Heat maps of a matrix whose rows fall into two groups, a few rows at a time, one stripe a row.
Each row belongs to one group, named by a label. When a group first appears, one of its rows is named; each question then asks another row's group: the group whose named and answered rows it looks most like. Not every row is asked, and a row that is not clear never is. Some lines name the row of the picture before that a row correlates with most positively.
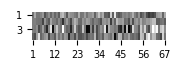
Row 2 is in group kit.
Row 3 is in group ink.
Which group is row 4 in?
kit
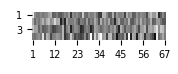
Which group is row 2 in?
kit
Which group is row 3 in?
ink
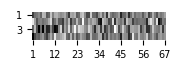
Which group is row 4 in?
ink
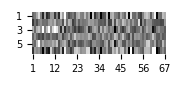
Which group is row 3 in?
kit
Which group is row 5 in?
kit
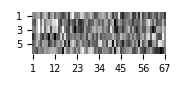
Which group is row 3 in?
kit
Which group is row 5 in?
ink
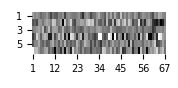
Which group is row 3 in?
kit
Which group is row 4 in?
ink
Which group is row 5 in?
kit
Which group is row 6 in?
ink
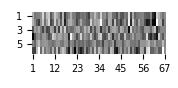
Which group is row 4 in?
ink
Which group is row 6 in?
kit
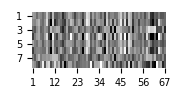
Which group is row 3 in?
kit
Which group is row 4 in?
ink
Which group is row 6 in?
ink
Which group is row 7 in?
kit
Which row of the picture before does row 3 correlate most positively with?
5
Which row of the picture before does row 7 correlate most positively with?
5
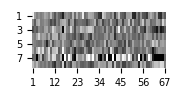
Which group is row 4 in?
kit
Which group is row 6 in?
kit
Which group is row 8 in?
ink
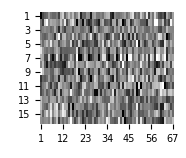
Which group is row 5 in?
kit
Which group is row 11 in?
kit
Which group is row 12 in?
ink
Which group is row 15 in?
kit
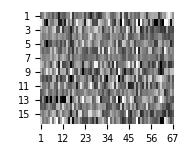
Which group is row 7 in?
kit
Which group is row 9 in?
kit
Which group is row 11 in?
ink
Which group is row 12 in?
kit
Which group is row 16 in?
kit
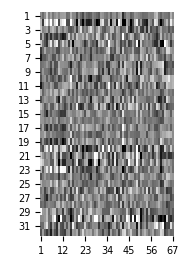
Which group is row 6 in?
ink
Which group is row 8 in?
kit
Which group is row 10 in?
ink
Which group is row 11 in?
ink
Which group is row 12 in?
kit
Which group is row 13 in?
ink
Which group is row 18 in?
ink
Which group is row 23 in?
kit
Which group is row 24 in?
ink
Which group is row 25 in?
kit
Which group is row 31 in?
kit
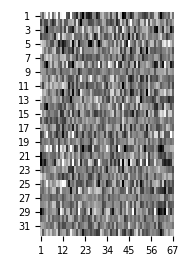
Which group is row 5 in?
ink
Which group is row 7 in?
kit
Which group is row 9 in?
ink
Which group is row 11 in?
kit
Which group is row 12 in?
ink
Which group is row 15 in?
ink
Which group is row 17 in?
ink
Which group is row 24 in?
ink
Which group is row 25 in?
kit
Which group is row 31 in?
ink
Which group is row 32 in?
kit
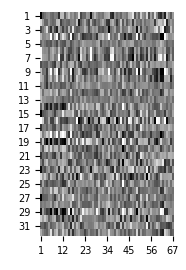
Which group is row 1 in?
ink
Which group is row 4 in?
kit
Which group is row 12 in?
kit
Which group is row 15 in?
ink
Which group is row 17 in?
ink
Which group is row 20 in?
kit
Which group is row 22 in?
kit
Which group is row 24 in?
ink
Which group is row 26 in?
kit
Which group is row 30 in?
ink
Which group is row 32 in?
kit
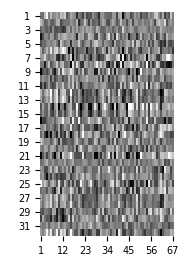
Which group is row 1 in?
kit
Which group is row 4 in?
ink
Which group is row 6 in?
kit
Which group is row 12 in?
kit
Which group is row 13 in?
kit
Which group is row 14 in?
ink
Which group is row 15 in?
ink
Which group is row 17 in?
ink
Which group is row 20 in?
ink
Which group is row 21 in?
ink
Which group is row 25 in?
ink
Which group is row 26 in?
ink
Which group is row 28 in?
kit
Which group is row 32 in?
kit
